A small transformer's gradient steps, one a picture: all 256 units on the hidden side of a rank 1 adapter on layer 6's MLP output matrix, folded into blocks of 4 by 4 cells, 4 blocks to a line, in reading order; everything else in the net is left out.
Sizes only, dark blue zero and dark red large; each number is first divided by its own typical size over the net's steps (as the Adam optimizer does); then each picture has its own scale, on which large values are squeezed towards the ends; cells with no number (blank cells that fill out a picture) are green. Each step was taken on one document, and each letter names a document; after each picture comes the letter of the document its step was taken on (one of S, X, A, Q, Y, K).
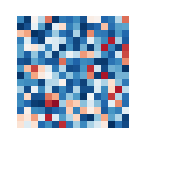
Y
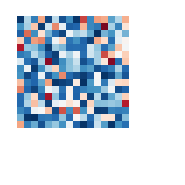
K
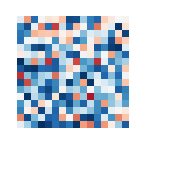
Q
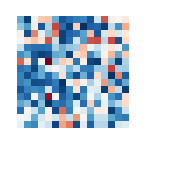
K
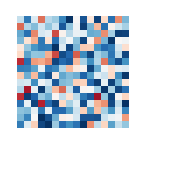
Q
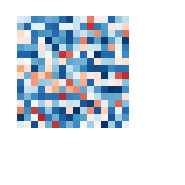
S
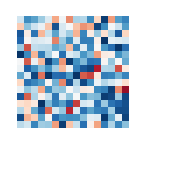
S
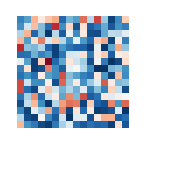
K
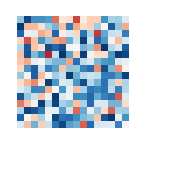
S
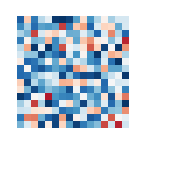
Q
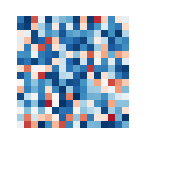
Y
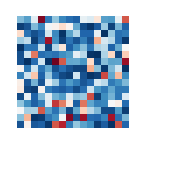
Y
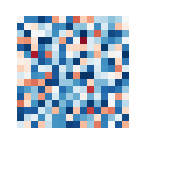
S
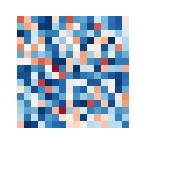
Q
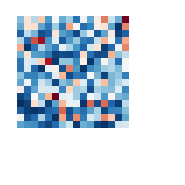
K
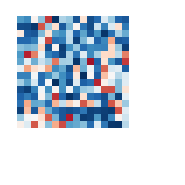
Y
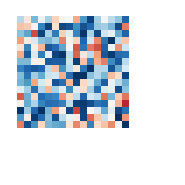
Q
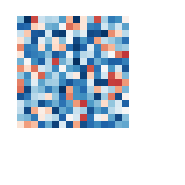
Y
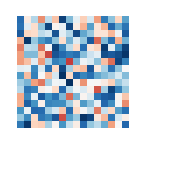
Q
